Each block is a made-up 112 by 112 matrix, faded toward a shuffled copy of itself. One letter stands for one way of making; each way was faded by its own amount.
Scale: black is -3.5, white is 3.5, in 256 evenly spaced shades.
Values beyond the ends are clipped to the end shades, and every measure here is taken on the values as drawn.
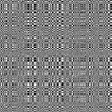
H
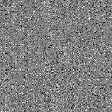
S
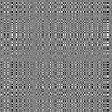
H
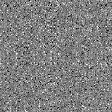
S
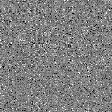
S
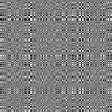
H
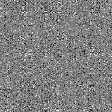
S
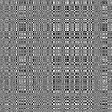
H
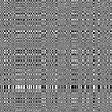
H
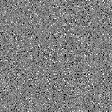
S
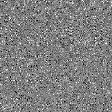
S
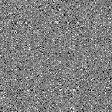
S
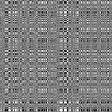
H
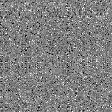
S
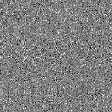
S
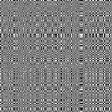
H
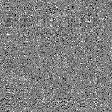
S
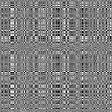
H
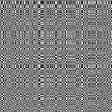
H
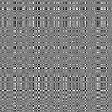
H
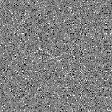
S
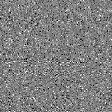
S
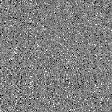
S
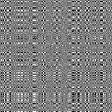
H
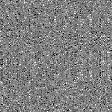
S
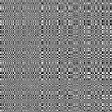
H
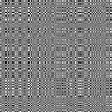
H
